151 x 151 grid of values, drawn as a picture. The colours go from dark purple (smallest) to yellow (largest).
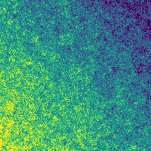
Odd rows or columns: none. Slope: up to the bottom left. Ninth with the highest average: bottom left. Average level on the scale: 50%. Ninth with the lowest average: top right. Histogram: bell-shaped. Stripes: none.
